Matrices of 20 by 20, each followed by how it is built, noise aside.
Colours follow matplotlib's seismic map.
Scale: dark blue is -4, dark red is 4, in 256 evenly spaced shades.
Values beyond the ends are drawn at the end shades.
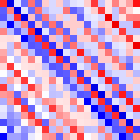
Toeplitz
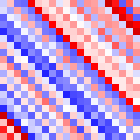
Toeplitz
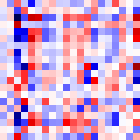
low rank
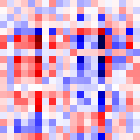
low rank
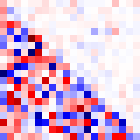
lower triangular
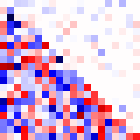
lower triangular
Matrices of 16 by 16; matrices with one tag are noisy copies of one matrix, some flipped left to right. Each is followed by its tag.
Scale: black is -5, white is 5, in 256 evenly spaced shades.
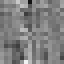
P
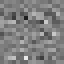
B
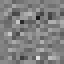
B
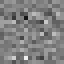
B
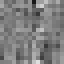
P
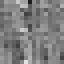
P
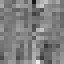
P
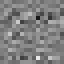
B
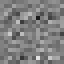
B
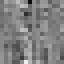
P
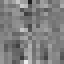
P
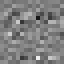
B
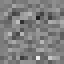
B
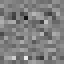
B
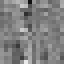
P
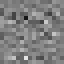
B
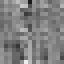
P
